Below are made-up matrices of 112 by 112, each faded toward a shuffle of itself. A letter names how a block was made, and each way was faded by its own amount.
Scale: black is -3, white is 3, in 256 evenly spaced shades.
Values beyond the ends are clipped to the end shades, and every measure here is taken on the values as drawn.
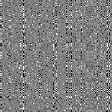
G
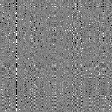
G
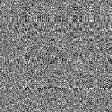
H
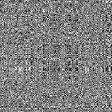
H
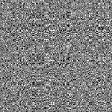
H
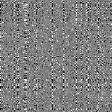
G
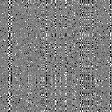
G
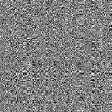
H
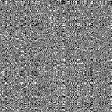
H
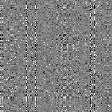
G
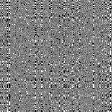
G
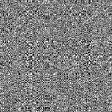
H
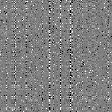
G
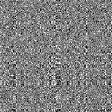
H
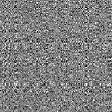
H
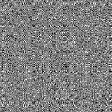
H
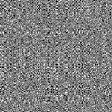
H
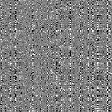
G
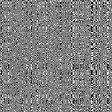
G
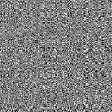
H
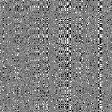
G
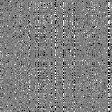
G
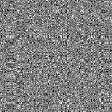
H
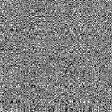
H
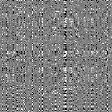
G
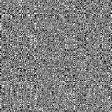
H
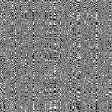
G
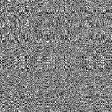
H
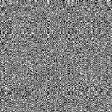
H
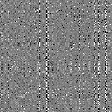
G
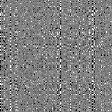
G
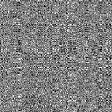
H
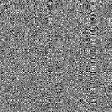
H
